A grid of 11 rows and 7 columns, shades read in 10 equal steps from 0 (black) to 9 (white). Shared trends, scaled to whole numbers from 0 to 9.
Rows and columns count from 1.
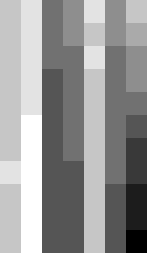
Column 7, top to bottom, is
7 6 5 5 4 3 2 2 1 1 0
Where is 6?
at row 2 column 7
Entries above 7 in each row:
2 1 2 1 1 1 1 2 1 1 1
